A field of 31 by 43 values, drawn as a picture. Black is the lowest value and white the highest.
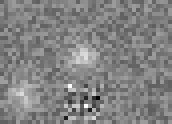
Values change most from cell to cell in the bottom middle. Neither half mirrors the other. An odd patch, rougher than its surroundings, sits in the bottom middle. There is no overall slope. The distribution is heavy-tailed on both sides. No regular stripes run through it. There are two bumps.
